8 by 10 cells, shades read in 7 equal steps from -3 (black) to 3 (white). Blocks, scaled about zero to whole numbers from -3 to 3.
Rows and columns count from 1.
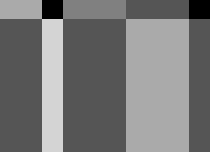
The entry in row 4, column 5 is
-1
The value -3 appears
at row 1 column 3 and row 1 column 10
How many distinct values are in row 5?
3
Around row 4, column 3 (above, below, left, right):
2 2 -1 -1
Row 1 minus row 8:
2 2 -5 1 1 1 -2 -2 -2 -2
